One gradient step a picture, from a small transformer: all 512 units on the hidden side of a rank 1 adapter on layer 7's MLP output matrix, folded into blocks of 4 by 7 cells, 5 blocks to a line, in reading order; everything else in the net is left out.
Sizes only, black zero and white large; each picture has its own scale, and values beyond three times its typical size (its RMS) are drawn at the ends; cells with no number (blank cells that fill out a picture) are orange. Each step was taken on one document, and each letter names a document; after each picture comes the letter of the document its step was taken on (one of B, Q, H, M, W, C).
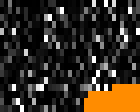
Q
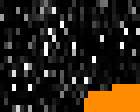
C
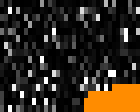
Q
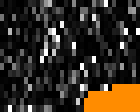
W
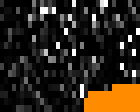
C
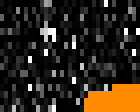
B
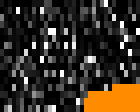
W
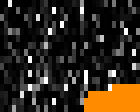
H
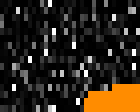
W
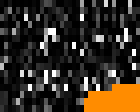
H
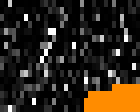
H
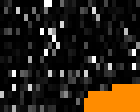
B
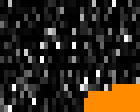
Q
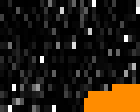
Q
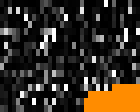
H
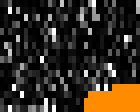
Q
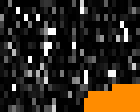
B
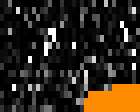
B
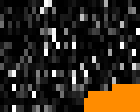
W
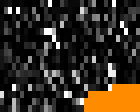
B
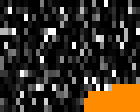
H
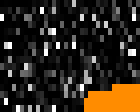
C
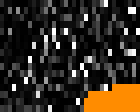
W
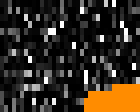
H
